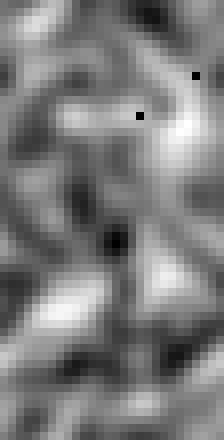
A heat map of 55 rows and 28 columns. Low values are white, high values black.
Average level on the scale: 50%. Mirror symmetry: none. Grain: blotchy. Lone odd cells: 2, each higher than its neighbours. Odd rows or columns: none.
